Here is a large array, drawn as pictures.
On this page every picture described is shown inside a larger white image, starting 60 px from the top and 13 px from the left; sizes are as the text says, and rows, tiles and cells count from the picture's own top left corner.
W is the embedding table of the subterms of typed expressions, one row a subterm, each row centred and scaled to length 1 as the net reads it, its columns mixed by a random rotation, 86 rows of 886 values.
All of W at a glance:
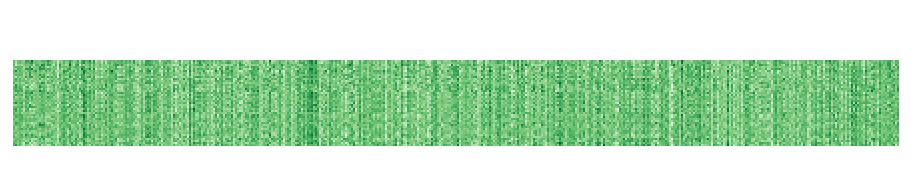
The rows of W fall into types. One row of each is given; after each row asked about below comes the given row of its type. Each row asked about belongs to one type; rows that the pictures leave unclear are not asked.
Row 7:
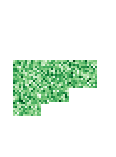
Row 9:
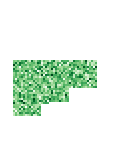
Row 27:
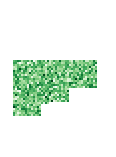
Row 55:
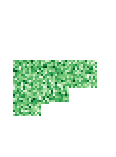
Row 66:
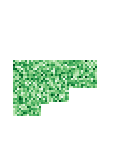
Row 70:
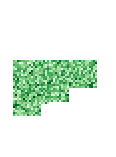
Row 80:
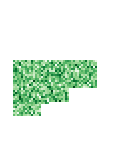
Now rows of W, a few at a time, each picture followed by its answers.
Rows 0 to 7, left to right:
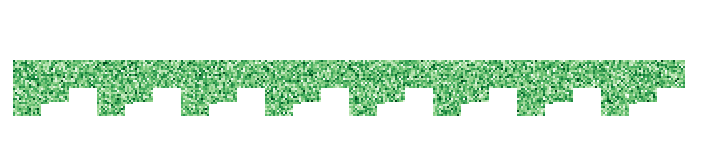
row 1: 9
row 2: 9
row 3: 80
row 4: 66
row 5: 66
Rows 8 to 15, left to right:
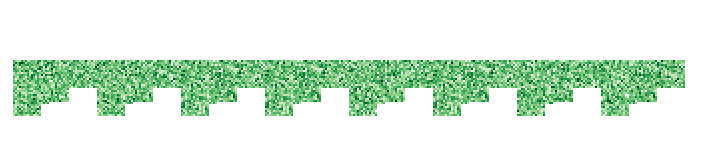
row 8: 9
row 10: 7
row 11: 7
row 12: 80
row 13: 7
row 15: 7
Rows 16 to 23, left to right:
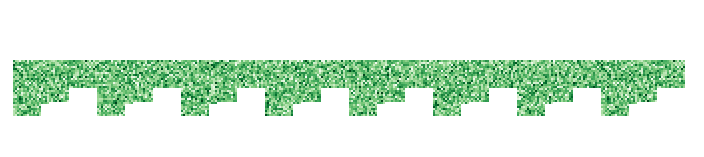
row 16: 66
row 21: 70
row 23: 66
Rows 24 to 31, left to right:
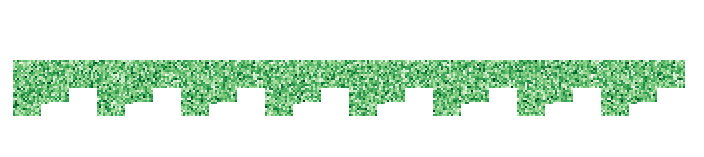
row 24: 70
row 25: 7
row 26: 9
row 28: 27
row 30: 55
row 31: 9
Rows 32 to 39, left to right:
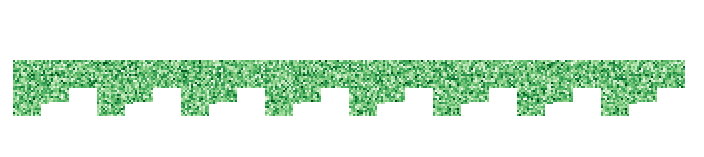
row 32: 70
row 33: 9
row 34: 55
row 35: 7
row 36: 66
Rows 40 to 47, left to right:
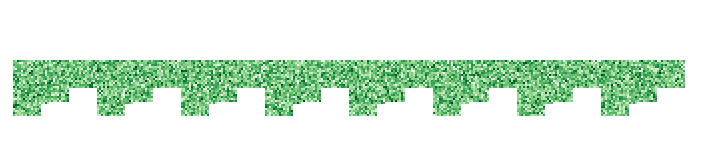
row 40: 70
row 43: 27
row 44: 80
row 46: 55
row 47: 7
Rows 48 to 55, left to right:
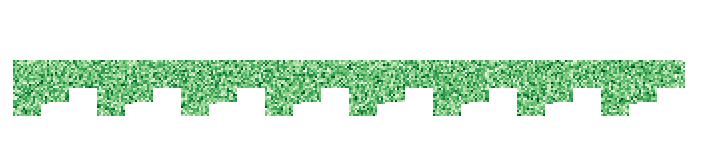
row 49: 27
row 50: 70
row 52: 66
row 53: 80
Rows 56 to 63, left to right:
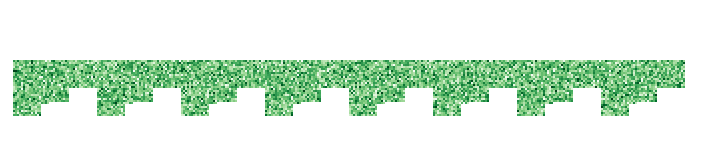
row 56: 55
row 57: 70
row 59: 80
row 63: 70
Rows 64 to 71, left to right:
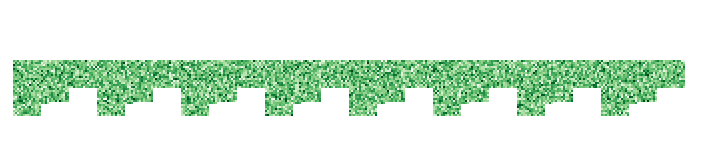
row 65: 9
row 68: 80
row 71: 80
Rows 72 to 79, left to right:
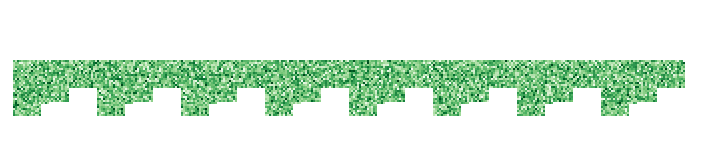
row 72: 70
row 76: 55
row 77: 66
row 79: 70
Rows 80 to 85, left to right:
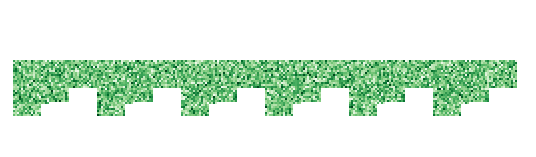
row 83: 27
